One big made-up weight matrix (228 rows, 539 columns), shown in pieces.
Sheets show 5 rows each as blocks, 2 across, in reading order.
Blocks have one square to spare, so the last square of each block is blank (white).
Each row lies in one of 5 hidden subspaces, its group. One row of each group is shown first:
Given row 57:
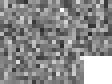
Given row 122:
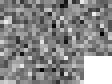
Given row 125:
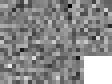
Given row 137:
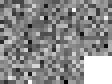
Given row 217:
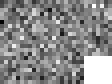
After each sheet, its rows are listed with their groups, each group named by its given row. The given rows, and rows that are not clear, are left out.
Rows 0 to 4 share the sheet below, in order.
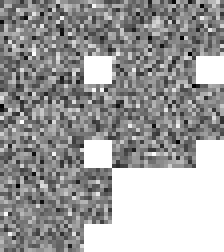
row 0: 217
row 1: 57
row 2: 217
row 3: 122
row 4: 57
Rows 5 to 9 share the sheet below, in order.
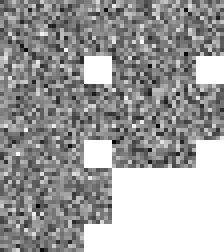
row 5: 57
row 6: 137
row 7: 125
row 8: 137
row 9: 137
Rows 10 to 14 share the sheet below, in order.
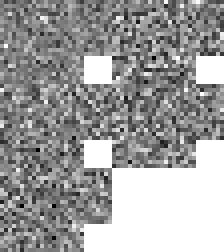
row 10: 57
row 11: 122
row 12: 137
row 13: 137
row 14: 217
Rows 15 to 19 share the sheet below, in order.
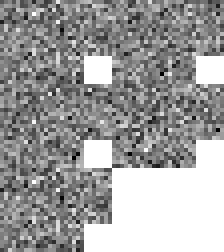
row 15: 217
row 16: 125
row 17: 217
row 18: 137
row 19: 217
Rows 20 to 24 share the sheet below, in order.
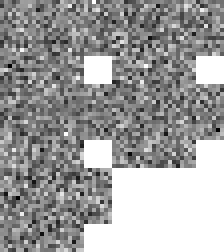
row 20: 125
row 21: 137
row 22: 57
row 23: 137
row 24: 217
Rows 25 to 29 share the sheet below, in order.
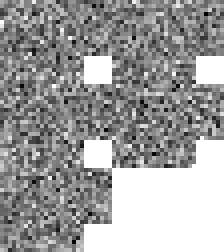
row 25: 217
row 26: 122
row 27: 57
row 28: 122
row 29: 217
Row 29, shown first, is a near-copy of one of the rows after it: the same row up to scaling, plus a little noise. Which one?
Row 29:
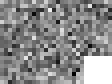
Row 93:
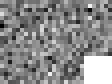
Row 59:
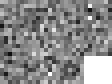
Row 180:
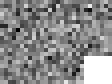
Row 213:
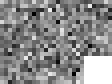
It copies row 213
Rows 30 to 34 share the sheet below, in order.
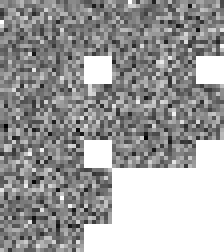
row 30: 217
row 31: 125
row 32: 125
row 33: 217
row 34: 217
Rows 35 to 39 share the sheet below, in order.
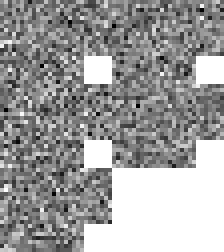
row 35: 125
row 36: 217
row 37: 57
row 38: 122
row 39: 122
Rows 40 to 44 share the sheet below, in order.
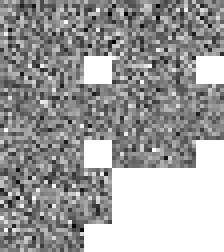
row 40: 57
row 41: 137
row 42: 57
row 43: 57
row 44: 217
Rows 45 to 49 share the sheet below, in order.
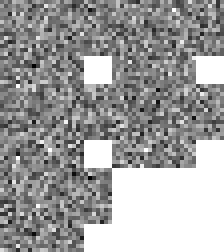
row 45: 137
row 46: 57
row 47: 125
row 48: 137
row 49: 137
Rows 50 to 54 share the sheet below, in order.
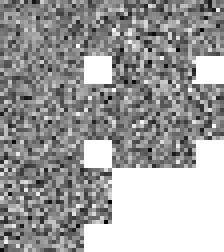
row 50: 125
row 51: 57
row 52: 122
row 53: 137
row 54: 122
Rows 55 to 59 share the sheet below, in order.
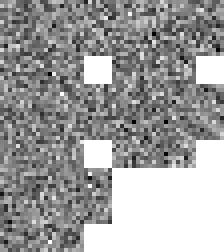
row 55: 125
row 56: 217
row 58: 217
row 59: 217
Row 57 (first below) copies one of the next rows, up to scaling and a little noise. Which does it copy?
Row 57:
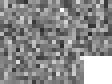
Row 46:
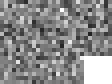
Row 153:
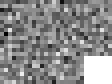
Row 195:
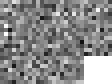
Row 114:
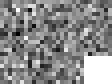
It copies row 46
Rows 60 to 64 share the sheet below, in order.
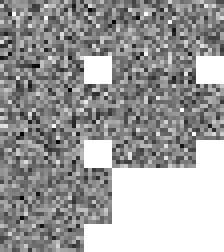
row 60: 137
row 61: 217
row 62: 125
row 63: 125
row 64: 125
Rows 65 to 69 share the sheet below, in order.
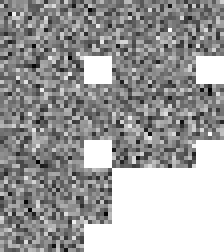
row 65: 137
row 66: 125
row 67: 137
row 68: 57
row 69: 137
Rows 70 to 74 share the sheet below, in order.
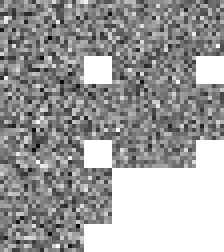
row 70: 122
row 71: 137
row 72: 137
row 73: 57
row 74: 125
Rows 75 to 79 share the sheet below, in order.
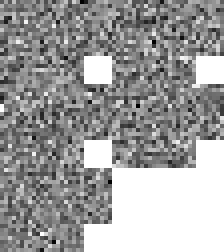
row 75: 122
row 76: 217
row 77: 217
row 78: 122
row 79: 57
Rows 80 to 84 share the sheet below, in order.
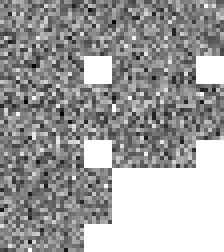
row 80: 137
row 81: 217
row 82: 217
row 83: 217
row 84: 137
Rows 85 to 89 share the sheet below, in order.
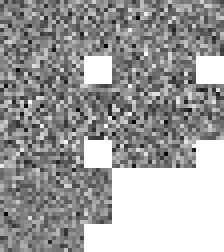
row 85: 137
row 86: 217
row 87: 122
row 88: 217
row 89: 125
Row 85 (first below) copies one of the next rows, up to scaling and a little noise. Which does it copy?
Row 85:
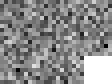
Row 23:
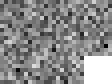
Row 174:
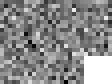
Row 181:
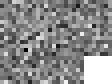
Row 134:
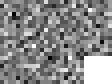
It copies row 23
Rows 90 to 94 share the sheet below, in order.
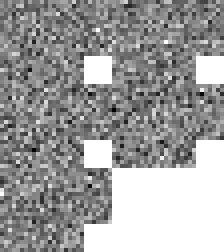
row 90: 125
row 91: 125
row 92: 137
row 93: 217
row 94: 217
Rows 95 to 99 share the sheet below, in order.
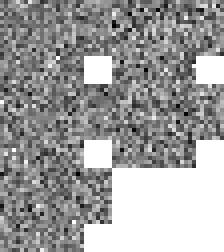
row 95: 125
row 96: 217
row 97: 57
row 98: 57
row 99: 137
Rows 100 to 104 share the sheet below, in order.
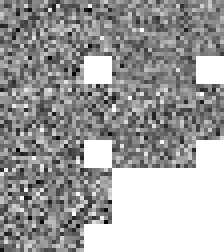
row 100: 217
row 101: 57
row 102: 125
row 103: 217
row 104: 122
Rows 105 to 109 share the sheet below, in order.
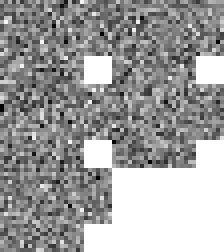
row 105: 122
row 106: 122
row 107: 217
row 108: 137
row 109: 57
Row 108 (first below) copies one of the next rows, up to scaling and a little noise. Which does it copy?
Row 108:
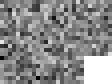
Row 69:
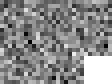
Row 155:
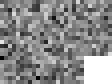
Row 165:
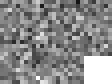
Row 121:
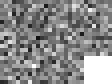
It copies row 155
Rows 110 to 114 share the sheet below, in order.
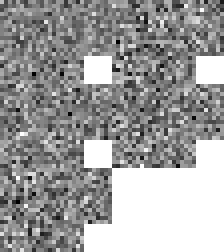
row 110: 122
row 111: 125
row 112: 125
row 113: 137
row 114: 57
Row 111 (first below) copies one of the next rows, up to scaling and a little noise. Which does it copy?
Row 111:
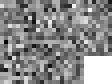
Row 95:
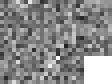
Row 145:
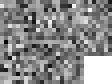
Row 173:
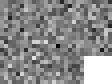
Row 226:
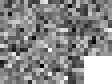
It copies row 145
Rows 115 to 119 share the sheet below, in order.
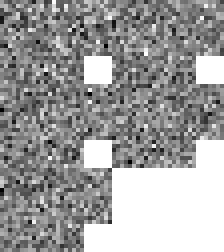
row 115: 57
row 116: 217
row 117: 217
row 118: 125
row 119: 217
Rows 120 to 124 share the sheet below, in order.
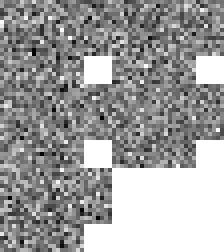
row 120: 217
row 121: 137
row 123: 137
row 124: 57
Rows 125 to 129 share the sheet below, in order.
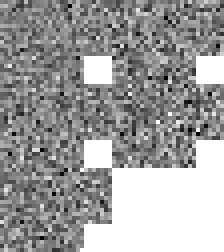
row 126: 137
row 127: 57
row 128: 125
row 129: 122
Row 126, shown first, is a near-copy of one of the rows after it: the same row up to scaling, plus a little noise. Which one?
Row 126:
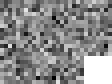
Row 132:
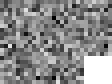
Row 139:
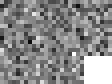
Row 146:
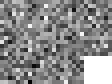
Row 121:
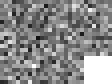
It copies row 132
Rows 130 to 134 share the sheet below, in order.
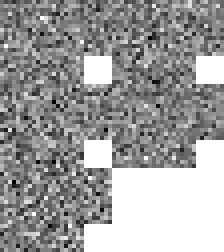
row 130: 57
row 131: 137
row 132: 137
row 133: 122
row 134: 137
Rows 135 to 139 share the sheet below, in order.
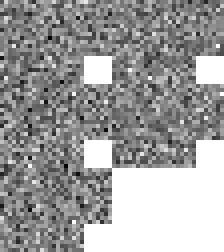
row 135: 122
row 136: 137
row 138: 125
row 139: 137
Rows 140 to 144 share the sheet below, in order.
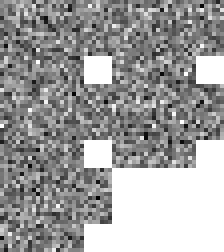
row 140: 57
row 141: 217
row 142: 137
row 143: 217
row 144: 125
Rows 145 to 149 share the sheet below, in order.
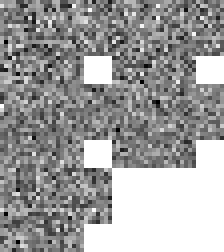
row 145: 125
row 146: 137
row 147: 217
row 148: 57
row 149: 125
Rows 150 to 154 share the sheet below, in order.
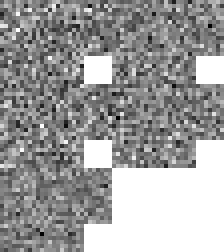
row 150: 217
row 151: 57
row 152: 122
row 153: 57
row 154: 125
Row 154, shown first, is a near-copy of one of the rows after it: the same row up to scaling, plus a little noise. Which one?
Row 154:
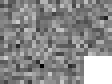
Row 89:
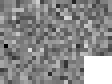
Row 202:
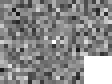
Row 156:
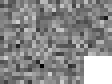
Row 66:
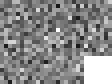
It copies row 156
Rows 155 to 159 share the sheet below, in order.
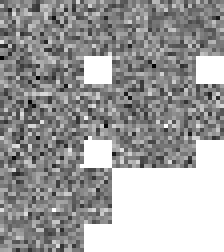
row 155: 137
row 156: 125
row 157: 122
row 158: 125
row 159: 125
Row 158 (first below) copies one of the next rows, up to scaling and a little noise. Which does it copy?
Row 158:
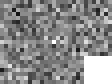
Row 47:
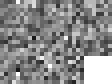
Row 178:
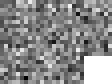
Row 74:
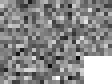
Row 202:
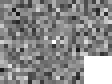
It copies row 202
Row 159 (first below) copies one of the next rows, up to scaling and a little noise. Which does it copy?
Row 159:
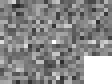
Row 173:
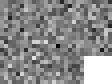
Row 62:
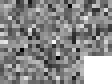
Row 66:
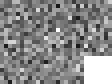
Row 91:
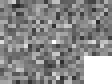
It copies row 91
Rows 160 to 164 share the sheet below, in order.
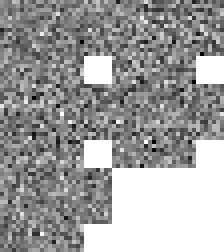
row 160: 57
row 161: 122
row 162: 217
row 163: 125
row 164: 57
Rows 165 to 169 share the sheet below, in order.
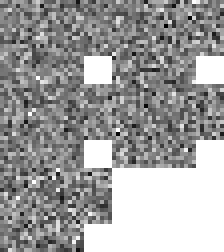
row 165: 137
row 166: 122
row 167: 57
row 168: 57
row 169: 217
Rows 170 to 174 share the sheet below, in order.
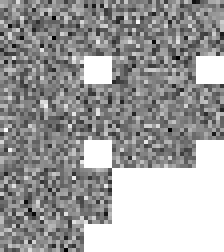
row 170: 217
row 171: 122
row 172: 57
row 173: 125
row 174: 137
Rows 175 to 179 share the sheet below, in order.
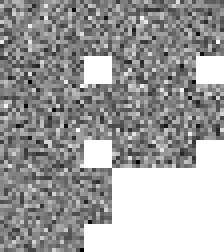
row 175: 137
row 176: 122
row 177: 122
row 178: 125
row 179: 122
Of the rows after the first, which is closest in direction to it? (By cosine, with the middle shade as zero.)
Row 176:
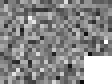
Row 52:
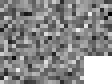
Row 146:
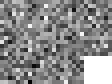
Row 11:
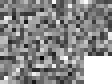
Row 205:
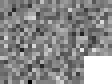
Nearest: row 11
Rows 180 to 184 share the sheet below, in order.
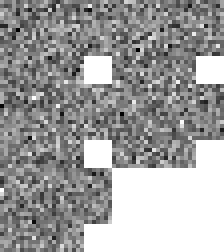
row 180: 217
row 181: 137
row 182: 217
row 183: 57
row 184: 217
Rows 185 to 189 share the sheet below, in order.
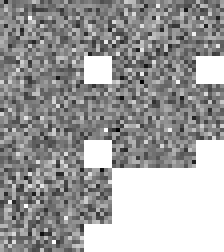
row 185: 122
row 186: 137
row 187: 137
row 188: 57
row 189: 57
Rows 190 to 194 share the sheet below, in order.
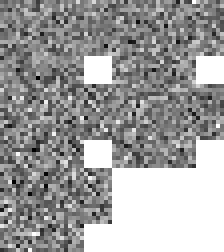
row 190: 137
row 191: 122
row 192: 137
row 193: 122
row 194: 137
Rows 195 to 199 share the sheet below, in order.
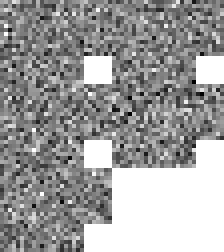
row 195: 57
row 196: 122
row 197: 137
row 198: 217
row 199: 217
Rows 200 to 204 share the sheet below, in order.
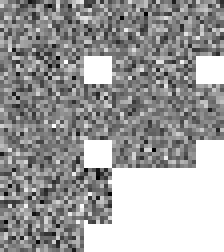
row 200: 125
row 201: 125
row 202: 125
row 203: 57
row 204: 57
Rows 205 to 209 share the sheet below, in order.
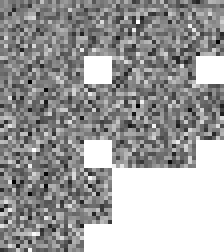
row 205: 125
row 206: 122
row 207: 137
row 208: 122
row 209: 137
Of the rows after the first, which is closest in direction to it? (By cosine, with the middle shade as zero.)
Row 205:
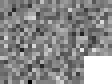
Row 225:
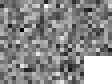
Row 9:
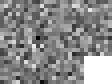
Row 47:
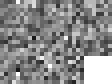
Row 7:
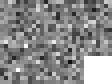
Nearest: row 225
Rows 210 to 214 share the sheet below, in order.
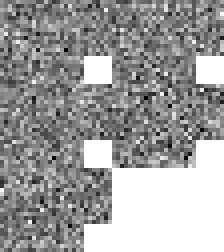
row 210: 57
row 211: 57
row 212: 125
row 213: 217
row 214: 217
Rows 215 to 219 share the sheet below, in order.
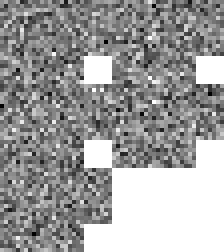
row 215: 122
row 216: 137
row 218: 57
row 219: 137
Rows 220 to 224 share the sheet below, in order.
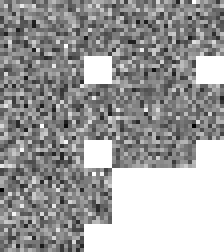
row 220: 57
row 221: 122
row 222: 122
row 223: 57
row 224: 217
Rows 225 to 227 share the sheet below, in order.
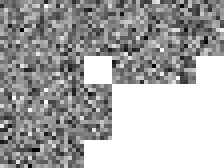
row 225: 125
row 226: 125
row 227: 137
